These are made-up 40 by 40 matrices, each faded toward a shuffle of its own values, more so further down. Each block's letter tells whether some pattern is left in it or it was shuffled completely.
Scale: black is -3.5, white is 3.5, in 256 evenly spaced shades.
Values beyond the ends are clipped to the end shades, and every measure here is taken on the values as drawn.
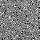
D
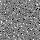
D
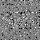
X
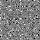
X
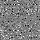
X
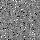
D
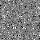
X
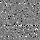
X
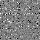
X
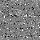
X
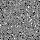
D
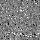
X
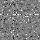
X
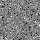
D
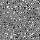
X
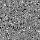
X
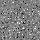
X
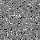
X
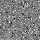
D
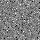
D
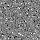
D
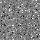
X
